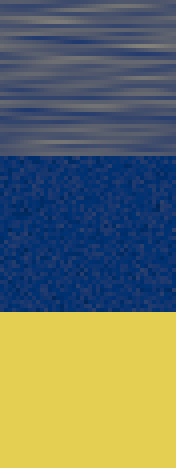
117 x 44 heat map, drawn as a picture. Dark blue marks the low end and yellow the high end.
It is made of 3 by 1 panels. Panel 1,1: low, streaked across. Panel 2,1: very low, fine-grained, faint in contrast. Panel 3,1: very high, flat.
